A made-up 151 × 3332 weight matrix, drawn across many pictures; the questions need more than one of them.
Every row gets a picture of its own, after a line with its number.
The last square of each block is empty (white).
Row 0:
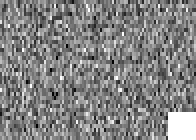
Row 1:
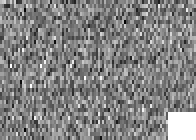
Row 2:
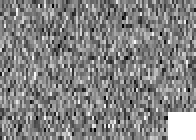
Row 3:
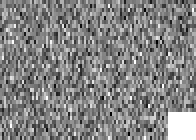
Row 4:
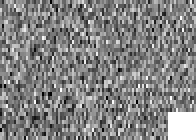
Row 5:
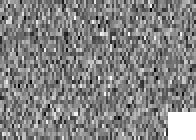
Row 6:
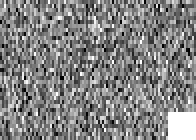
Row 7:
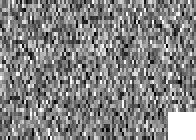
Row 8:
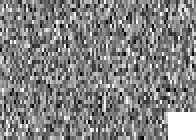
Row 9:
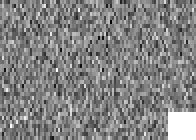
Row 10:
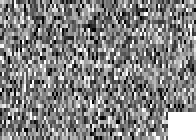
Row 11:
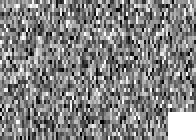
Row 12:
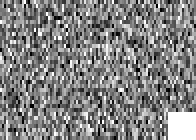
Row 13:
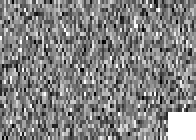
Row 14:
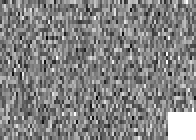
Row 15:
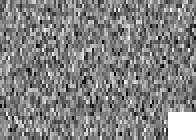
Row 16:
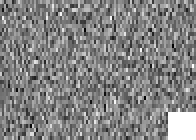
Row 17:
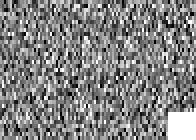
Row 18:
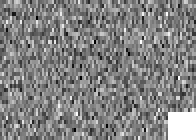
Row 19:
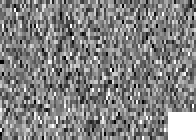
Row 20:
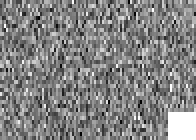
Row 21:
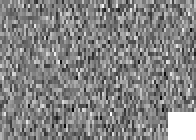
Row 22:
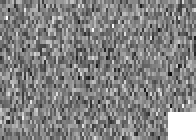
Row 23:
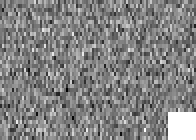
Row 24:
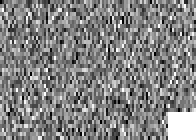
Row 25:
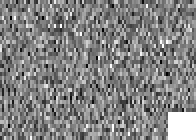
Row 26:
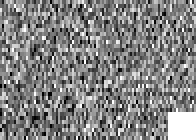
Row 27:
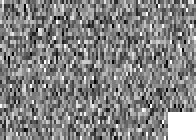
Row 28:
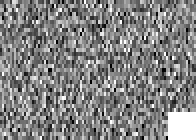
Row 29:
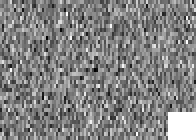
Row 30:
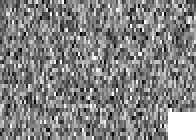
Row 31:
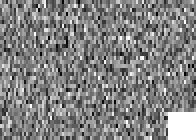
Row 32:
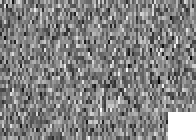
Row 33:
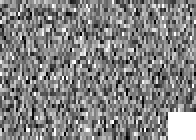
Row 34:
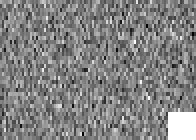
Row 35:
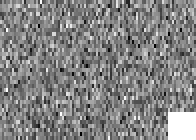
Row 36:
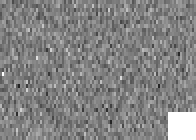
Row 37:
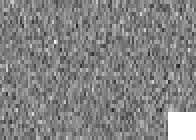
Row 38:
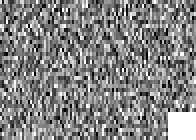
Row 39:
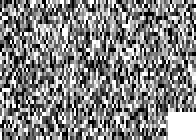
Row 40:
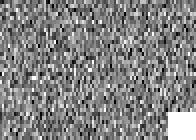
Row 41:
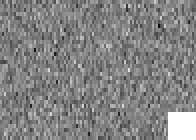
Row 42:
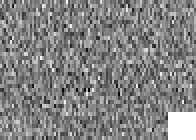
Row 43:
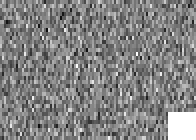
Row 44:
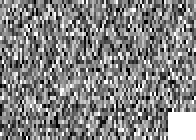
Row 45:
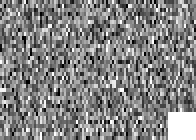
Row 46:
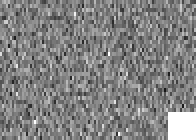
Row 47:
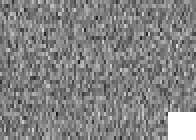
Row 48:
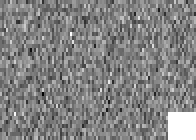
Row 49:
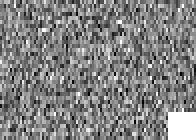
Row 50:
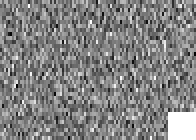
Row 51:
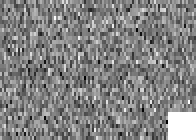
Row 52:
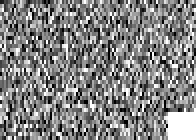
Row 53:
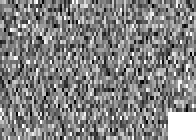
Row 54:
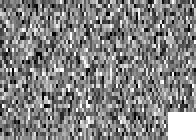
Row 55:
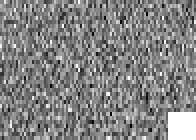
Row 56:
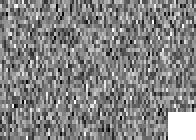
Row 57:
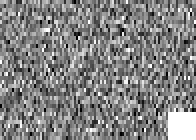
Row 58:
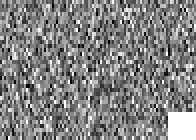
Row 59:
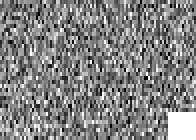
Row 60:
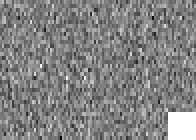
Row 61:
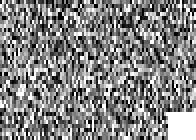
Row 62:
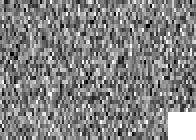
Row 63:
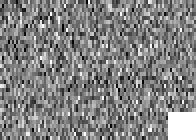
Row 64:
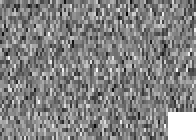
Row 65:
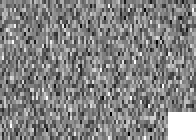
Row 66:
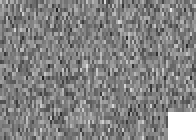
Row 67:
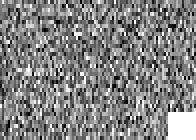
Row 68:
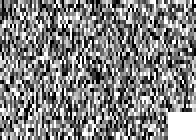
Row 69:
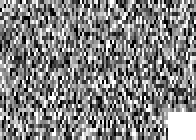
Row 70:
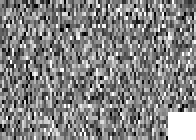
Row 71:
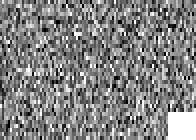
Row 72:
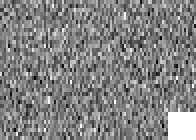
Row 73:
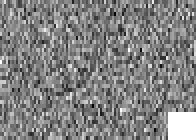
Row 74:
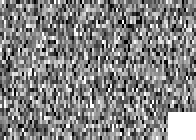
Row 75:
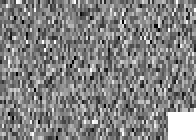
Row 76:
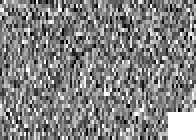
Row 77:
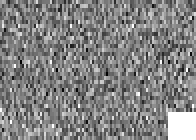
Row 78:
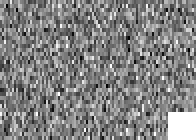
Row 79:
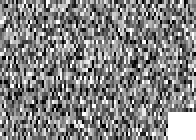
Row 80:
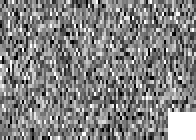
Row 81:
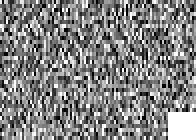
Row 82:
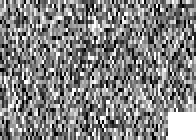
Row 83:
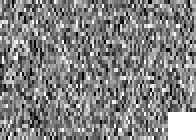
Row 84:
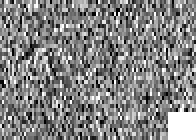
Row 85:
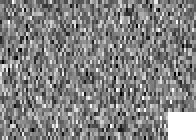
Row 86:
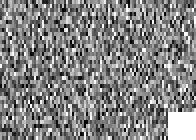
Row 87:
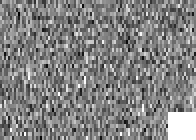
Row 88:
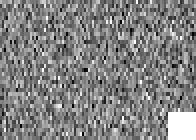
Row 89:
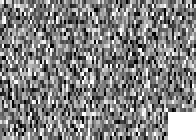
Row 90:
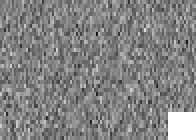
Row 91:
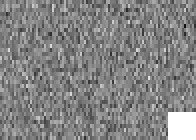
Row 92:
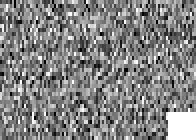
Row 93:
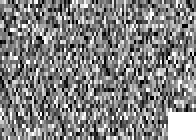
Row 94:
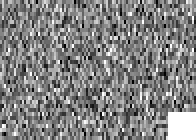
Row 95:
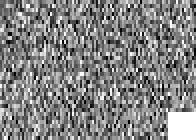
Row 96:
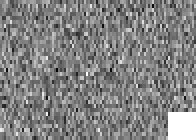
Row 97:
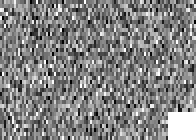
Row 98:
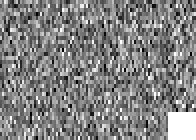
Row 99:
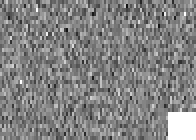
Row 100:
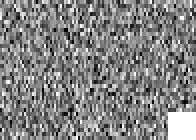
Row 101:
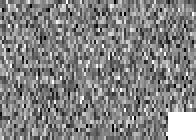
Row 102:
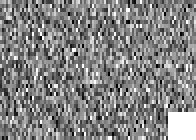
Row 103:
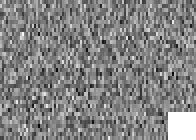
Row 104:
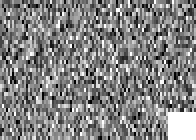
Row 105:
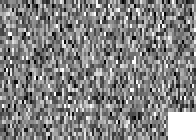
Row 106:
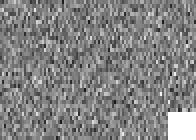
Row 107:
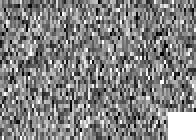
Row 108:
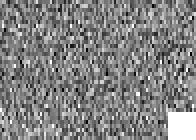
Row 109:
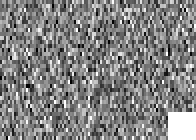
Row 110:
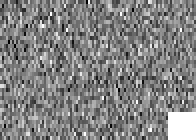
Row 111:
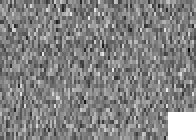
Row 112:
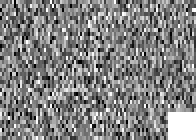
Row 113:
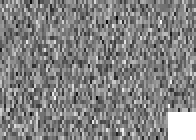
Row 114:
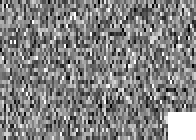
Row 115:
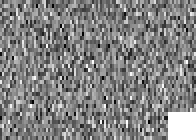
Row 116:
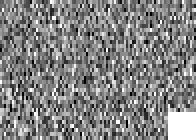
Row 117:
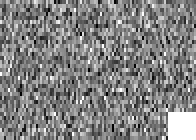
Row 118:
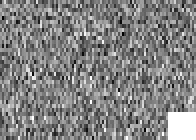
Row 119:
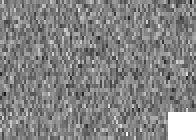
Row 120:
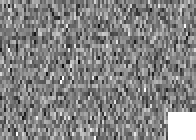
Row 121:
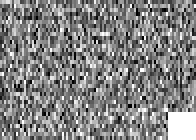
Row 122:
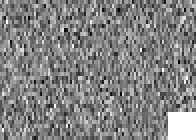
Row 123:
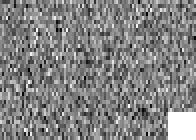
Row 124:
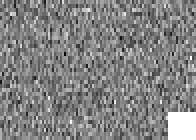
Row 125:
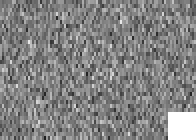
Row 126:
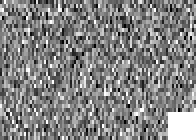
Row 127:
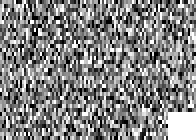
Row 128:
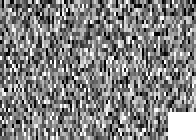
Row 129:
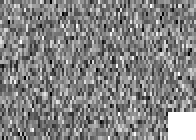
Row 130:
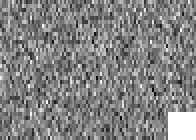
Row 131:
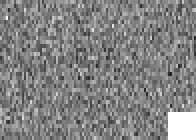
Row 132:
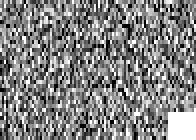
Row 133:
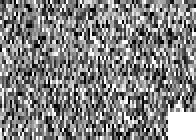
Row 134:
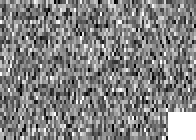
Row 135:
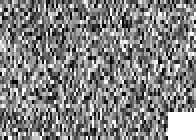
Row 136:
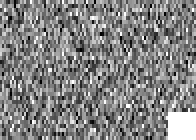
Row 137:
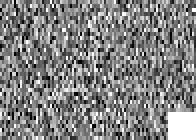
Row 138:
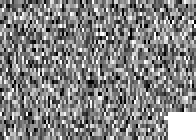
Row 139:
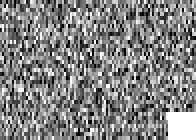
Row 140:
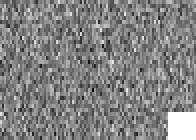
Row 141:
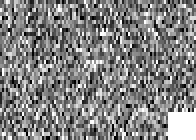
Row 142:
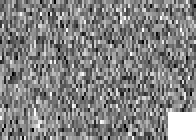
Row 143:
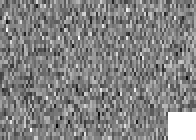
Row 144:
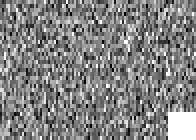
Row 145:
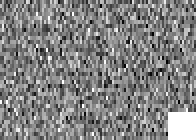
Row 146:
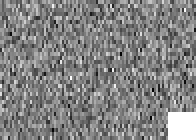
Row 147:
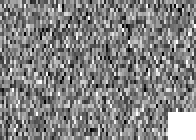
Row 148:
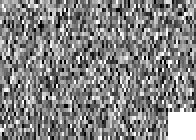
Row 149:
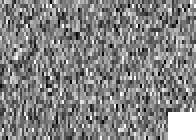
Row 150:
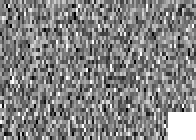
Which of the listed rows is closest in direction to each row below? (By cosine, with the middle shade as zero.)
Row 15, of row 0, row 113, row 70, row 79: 113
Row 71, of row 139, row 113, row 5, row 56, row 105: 5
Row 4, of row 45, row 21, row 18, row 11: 21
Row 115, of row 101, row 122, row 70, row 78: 101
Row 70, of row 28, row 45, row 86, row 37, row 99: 86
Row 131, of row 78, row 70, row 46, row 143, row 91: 78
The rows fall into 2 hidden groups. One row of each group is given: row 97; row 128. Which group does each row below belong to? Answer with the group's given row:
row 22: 97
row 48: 128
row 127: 97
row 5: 97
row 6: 97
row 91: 128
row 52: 97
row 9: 128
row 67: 97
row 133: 97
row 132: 97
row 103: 128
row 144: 97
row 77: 128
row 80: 128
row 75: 97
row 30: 128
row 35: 128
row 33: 97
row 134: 97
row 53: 128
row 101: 97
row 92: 97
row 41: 128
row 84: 128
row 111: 97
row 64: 128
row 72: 97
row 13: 128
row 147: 97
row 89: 97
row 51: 97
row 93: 128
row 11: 128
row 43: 128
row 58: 128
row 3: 128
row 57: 97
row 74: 97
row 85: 128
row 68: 128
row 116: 97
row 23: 97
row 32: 97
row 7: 128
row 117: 97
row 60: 97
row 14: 97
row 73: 97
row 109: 128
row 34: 97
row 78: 97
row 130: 128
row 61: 97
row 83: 128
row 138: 97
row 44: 128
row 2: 97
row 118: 97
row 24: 97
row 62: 128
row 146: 128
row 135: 97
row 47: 97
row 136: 97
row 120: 97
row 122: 128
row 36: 128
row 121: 97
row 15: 97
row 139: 97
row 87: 97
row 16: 97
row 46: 97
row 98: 128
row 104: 128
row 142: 128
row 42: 128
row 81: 128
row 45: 97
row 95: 128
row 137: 97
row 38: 128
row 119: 128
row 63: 128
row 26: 128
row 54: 128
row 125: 128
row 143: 128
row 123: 97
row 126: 97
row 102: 128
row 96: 128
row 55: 128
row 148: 128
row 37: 128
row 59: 128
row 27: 97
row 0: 97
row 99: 128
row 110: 128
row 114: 97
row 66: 128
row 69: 97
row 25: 97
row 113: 97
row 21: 128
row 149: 128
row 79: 97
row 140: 97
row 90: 128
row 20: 128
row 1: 97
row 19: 128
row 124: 97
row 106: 97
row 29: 128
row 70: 128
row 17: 128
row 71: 97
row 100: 128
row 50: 128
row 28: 97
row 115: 97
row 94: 128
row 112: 97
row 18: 97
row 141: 97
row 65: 128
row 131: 97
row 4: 128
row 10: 97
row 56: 128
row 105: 128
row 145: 128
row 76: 97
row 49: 97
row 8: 97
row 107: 128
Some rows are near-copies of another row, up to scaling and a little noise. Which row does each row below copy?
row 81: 38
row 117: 134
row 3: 65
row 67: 71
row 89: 60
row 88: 34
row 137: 112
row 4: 26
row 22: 131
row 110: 63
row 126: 76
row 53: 93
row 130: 7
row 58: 109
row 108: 77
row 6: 82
